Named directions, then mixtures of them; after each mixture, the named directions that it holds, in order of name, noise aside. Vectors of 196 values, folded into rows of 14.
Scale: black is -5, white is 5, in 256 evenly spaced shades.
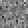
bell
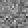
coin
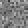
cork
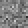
coin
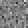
bell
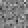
bell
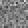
bell, cork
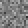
coin, cork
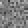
cork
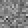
coin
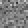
bell, cork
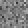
bell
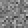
bell, coin, cork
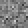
bell, coin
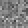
bell, coin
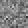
coin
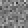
bell, cork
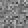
bell, coin, cork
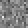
bell, cork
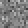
cork
